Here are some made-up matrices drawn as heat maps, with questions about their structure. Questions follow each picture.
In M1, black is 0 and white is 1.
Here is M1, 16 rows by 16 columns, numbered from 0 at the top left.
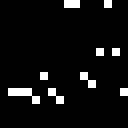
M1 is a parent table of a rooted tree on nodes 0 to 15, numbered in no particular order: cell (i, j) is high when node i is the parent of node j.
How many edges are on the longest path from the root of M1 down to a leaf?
6
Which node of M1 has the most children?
11
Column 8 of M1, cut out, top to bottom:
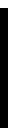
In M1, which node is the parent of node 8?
0
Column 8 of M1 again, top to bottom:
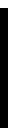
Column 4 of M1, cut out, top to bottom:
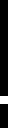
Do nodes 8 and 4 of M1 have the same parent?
no
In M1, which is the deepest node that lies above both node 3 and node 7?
11
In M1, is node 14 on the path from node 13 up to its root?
no
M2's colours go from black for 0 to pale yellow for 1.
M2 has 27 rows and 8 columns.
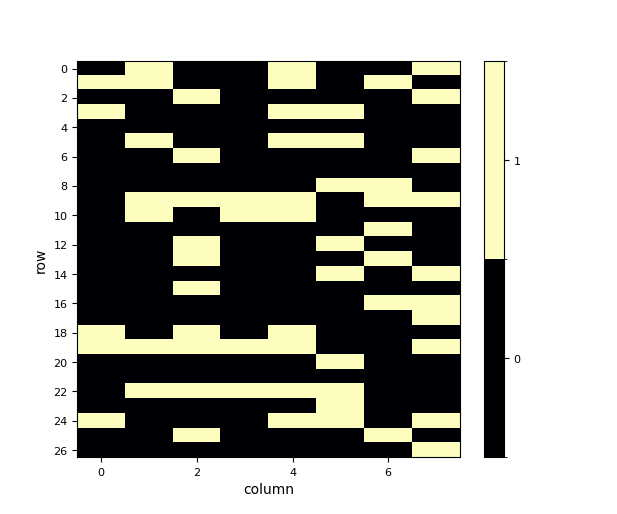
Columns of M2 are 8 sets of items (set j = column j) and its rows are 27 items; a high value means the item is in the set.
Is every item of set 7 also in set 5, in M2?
no
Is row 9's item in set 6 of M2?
yes
